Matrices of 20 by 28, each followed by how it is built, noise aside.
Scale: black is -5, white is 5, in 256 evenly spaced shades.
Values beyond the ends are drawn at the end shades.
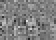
low rank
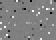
sparse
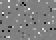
sparse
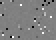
sparse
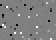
sparse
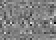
low rank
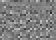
low rank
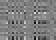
low rank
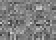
low rank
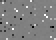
sparse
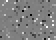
sparse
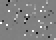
sparse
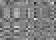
low rank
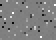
sparse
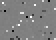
sparse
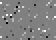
sparse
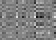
low rank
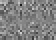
low rank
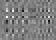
low rank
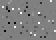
sparse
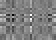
low rank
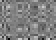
low rank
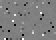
sparse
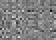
low rank
